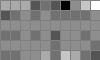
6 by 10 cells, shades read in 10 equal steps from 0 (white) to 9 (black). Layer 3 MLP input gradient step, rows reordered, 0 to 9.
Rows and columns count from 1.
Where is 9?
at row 1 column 7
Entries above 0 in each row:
9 10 10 10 10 10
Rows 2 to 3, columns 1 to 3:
6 5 4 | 4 4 4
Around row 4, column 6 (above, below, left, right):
4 5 4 4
